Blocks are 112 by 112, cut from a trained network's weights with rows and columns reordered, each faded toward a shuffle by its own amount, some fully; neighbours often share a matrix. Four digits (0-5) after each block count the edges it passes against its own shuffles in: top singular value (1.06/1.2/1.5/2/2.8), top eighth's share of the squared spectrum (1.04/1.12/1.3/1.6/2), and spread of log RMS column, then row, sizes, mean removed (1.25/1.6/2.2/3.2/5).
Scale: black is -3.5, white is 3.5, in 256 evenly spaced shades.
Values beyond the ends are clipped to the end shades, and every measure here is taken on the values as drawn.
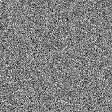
3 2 0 0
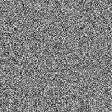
4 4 2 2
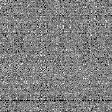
3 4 3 2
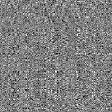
4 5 3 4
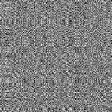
4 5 3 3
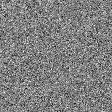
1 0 0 0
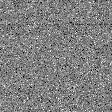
0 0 0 0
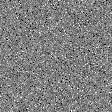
0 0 0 0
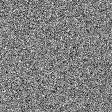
0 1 0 0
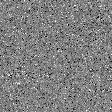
0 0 0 0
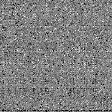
3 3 2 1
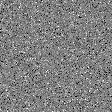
0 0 0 0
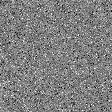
1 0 0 0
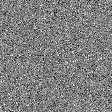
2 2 0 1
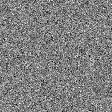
0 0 0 0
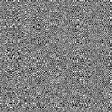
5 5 3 3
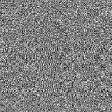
4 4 2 3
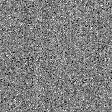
2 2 0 1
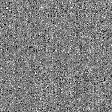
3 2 0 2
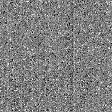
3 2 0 2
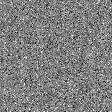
1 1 0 0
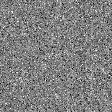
1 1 0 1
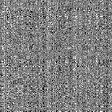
4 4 2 3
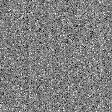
2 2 0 1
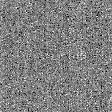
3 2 0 1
